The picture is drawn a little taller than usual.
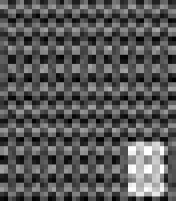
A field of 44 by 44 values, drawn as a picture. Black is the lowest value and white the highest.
Stripes: horizontal, repeating 10 times. Ninth with the highest average: bottom right. Odd patch: higher, in the bottom right.
